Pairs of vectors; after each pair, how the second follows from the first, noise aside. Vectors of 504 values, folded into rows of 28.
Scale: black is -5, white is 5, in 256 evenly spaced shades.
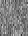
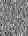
sign-scrambled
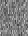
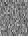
sign-scrambled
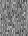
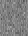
shrunk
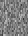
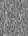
shrunk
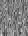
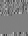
partly zeroed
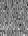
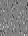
partly zeroed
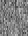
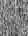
negated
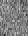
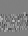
partly zeroed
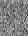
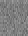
shrunk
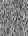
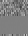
partly zeroed
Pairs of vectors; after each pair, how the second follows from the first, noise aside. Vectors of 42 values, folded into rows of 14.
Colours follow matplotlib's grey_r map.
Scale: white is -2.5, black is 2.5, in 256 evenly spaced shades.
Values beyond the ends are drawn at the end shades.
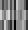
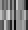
copied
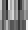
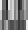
copied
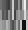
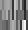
negated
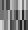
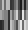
negated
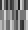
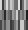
negated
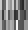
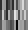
negated
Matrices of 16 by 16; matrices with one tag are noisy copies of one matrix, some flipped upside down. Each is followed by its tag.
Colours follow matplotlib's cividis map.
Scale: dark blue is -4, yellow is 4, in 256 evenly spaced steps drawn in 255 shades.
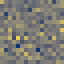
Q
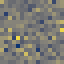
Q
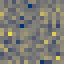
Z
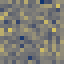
Z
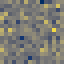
Z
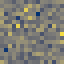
Q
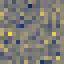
Z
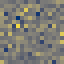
Q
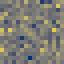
Z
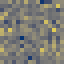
Z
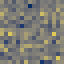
Z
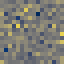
Q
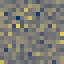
Q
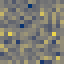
Z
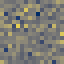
Q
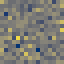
Q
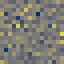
Q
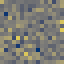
Q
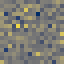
Q
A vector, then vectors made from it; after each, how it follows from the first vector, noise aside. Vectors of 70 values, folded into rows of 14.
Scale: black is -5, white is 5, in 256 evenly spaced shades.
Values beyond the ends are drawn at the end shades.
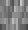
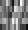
scaled up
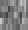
wrapped around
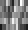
scaled up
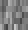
wrapped around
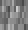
wrapped around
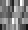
scaled up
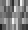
scaled up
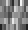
scaled up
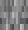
wrapped around
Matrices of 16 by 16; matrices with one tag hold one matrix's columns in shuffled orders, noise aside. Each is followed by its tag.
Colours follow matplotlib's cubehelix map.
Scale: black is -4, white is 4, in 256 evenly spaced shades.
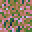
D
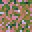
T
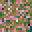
D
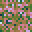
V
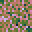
D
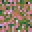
T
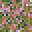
V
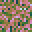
D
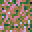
T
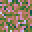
T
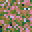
D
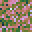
D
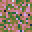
V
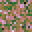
T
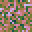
V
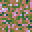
V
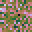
V
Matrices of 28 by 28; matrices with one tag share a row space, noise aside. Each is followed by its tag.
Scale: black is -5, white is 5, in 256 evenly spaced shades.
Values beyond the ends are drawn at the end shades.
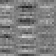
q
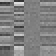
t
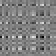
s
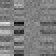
t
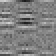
q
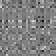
s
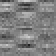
q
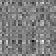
s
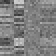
t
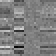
t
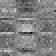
q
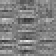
q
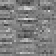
q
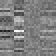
t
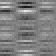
q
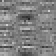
q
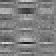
q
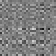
s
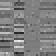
t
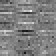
q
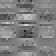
q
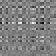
s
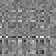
s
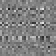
s
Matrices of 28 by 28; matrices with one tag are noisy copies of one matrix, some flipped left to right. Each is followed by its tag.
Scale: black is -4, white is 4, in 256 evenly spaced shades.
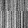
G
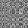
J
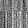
G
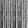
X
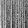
X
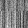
G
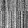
G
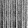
X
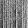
X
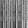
X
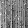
X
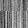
G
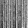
X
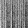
X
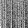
X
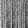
X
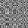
J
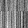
G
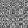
J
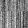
G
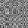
J
